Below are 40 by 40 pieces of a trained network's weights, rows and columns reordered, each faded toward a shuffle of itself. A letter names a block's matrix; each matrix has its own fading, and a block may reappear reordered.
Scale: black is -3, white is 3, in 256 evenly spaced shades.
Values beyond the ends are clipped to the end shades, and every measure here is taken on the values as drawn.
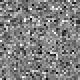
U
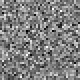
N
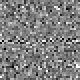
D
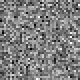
N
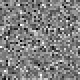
D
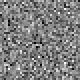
N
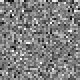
U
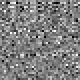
D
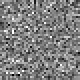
N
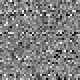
D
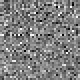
U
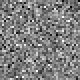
N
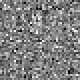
U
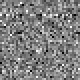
U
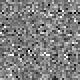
U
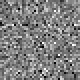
D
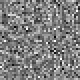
N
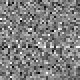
D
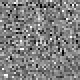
U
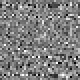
D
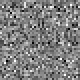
D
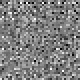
D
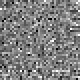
U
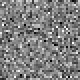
U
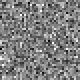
N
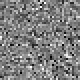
D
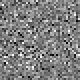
D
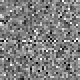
U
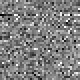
U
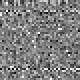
D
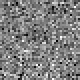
D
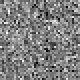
N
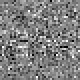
D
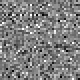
U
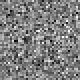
N
